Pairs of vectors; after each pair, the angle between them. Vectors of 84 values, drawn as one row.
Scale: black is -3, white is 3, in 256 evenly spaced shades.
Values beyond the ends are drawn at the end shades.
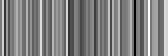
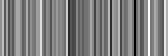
nearly parallel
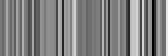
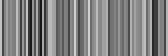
partly aligned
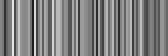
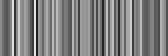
nearly parallel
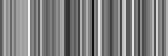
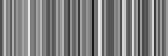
nearly parallel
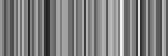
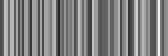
partly opposed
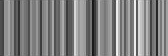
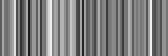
orthogonal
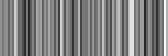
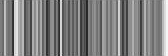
partly aligned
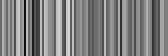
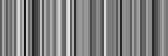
nearly parallel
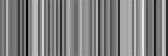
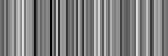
partly opposed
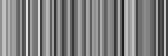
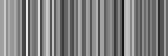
nearly parallel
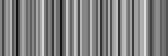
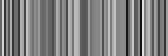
orthogonal
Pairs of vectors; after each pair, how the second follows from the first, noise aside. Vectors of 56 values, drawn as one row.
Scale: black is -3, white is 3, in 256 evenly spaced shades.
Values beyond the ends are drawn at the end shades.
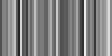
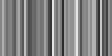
wrapped around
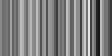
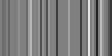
partly zeroed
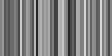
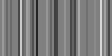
partly zeroed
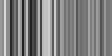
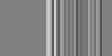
partly zeroed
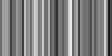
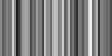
wrapped around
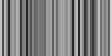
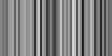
wrapped around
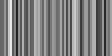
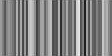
wrapped around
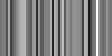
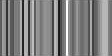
wrapped around
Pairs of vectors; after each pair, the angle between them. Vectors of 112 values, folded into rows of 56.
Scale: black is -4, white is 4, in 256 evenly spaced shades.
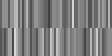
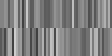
nearly parallel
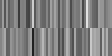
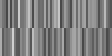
partly opposed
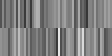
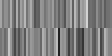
nearly opposite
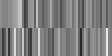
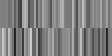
nearly opposite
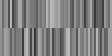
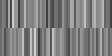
nearly opposite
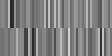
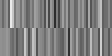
nearly opposite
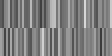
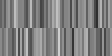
partly aligned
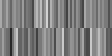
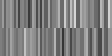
partly opposed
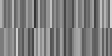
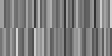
nearly parallel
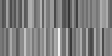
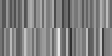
nearly parallel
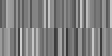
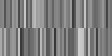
orthogonal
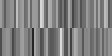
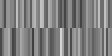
nearly parallel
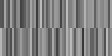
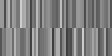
nearly opposite
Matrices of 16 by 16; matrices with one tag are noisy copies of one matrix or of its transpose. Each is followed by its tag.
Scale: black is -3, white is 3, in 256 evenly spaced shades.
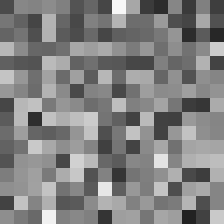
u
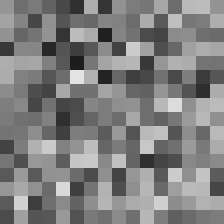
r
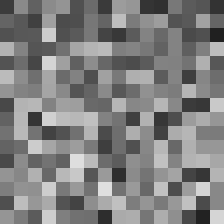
u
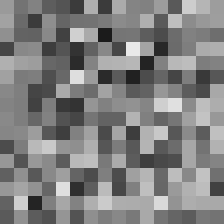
r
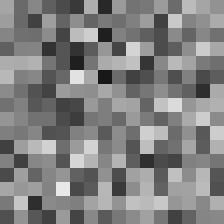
r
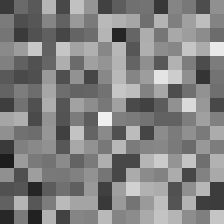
u
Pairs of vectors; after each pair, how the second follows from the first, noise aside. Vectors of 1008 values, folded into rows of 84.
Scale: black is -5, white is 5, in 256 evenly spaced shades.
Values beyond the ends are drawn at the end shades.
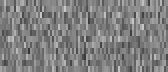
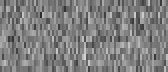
negated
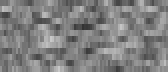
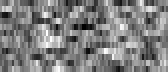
scaled up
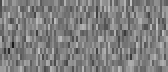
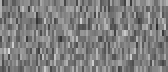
negated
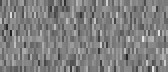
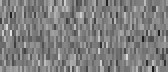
negated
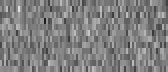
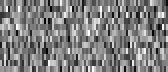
scaled up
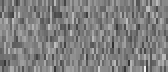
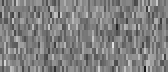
sign-scrambled
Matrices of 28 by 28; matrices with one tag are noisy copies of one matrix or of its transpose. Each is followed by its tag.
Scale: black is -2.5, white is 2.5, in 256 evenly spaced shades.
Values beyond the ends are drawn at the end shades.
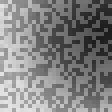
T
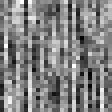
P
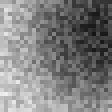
T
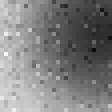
T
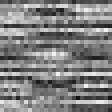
P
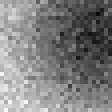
T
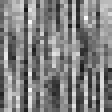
P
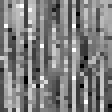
P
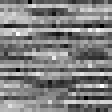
P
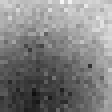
T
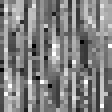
P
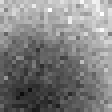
T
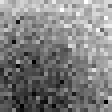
T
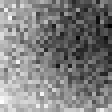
T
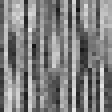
P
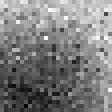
T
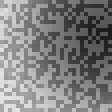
T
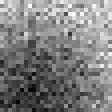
T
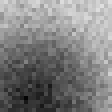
T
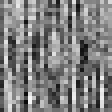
P
